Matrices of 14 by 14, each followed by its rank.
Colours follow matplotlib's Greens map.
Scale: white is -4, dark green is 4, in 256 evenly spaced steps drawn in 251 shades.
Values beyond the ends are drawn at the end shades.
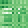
two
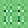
one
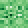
three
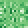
three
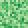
full rank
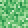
full rank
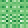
one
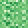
three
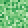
full rank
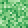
full rank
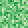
full rank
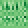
two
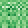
two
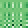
one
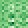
two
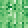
three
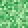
full rank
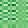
one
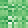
two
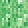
three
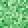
full rank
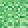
three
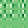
one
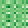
one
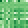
two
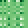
one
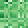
two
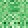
three
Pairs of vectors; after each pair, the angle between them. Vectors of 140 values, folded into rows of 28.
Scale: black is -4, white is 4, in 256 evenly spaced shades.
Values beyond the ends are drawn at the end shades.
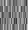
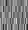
nearly opposite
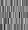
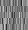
nearly opposite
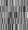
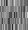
nearly parallel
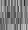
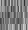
nearly parallel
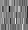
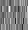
nearly opposite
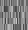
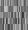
nearly opposite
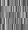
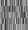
nearly opposite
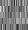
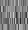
partly opposed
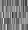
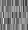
nearly parallel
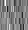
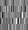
partly opposed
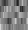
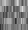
nearly opposite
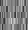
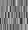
orthogonal
